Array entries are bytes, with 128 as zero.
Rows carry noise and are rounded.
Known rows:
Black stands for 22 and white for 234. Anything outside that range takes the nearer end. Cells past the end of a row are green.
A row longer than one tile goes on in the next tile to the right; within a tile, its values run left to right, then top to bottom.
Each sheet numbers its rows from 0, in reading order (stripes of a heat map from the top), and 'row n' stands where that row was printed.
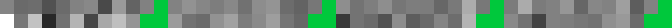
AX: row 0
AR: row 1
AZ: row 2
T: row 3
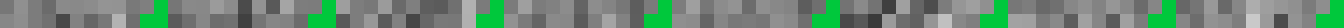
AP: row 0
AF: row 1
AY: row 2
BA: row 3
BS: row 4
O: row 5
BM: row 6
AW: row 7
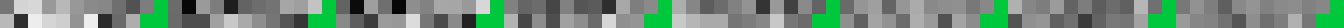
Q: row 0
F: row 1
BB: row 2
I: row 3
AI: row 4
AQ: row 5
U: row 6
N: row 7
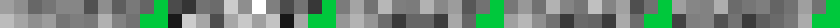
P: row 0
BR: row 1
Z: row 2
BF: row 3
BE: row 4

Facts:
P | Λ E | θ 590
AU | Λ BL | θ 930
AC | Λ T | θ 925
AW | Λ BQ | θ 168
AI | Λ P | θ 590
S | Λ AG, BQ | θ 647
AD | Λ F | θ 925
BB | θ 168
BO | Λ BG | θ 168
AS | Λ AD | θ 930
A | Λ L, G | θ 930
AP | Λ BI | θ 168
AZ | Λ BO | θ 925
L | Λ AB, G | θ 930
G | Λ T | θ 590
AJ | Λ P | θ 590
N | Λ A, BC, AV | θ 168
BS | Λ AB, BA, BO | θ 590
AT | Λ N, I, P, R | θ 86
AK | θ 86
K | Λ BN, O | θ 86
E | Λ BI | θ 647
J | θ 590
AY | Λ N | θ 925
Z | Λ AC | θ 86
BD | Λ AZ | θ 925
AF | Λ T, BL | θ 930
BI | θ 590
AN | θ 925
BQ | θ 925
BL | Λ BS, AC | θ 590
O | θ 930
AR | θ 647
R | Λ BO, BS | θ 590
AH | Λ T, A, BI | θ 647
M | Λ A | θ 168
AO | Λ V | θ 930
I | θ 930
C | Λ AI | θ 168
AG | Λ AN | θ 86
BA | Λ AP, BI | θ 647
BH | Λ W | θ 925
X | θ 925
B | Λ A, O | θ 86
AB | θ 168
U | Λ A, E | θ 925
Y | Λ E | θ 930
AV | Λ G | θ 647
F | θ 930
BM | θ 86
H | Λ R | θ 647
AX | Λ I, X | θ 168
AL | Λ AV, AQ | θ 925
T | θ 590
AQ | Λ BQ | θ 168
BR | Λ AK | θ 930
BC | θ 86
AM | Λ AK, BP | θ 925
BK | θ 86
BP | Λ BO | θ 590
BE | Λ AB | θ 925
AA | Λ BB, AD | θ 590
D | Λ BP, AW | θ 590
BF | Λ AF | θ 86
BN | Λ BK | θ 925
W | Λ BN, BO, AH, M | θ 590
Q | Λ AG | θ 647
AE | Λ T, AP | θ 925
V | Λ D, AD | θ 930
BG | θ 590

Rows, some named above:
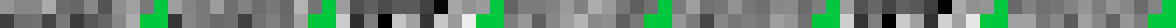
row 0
AC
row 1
BH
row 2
X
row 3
BP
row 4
BI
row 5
X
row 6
BM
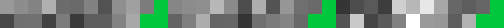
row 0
AC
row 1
AU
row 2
AK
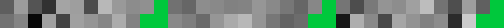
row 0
BK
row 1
D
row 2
AM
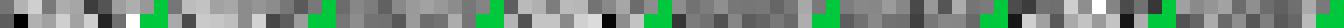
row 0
AN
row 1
S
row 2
BO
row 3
AG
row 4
AZ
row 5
AF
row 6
BR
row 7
AL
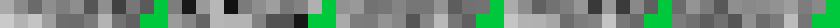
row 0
AJ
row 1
AA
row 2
E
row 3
AI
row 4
AB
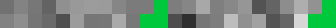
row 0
BO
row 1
BQ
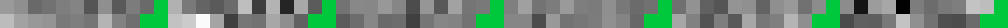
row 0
P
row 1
C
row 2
AF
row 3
W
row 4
BC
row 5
AD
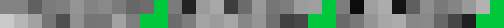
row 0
AT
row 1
AO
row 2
AS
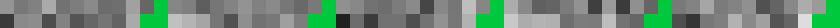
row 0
BD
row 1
AT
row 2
BN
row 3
AI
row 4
BQ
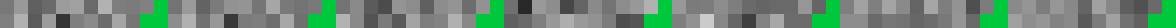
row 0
K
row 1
B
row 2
BC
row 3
V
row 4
Y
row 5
BL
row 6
H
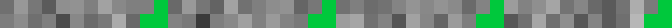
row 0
M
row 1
BG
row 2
BM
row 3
AL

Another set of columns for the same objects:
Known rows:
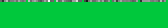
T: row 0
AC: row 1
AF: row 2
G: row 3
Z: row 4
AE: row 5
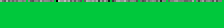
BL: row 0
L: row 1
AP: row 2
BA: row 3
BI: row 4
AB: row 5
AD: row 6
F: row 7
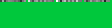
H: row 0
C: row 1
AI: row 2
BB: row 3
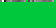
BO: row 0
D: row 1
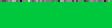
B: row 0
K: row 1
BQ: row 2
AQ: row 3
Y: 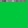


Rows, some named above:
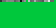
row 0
S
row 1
AF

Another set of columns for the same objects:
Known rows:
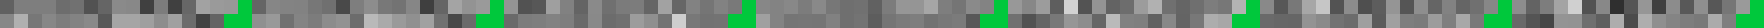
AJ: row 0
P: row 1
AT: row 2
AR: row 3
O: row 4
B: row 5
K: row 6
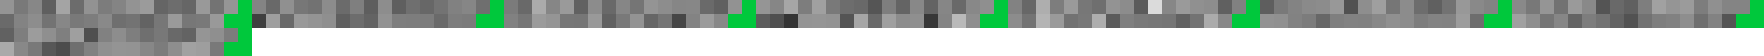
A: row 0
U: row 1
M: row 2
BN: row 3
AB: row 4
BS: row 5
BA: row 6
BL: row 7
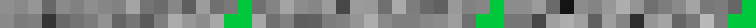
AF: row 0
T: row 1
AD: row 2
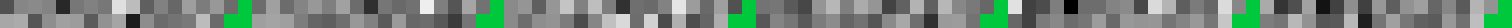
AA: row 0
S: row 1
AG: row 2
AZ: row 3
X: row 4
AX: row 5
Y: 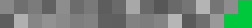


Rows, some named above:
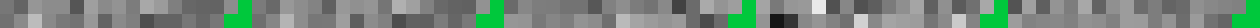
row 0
N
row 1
N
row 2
P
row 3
BK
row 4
BP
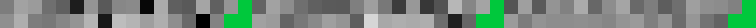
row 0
C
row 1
AI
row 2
BP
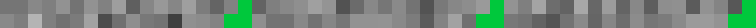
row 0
BO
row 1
W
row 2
AC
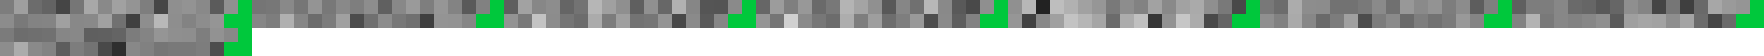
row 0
V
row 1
BO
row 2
AW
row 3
AW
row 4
AK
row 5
AP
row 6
AJ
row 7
H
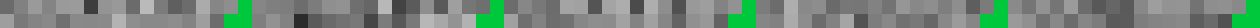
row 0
BI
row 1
AU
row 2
BG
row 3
AP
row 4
E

